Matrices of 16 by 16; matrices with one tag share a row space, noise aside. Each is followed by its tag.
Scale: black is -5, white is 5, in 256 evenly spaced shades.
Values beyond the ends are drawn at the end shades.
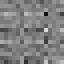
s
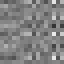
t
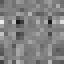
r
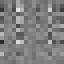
r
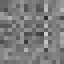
s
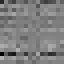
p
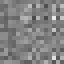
t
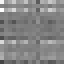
p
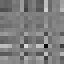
s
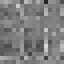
s
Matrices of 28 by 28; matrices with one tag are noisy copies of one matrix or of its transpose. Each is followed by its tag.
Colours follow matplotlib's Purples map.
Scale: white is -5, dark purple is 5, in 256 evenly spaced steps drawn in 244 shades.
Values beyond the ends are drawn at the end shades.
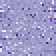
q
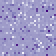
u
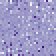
q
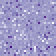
u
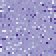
q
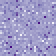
u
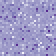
u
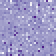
q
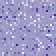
u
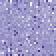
q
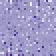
q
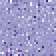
q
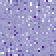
q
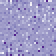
q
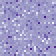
u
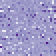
q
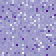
u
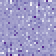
q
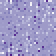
q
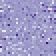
q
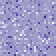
u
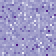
u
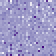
q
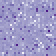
u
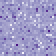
u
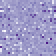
q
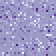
u
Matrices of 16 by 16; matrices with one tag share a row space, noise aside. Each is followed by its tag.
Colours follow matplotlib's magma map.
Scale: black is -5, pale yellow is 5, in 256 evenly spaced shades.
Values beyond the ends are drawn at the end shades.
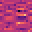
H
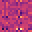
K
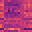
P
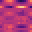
H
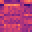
P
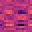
H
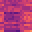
P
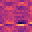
H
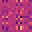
K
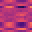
H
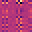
K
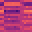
P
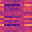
P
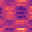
H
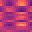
H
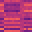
P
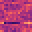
P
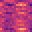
H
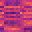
P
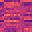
P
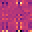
K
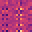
K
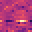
H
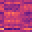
P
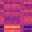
P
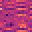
H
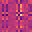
K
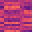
P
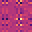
K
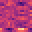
H
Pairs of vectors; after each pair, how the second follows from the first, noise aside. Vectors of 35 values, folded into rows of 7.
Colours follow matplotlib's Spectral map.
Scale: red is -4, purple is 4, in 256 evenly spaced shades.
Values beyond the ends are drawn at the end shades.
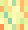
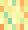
copied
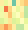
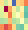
scaled up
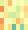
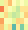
copied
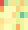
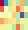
scaled up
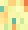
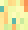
copied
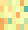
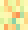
shuffled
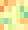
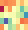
scaled up
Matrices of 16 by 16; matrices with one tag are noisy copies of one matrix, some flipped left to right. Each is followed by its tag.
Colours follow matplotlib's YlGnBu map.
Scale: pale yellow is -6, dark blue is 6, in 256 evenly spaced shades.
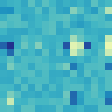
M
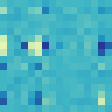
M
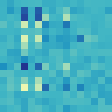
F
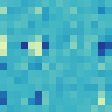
M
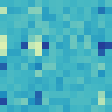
M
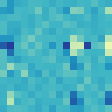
M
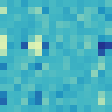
M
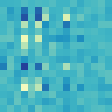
F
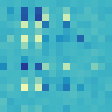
F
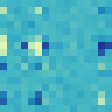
M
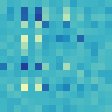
F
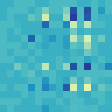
F
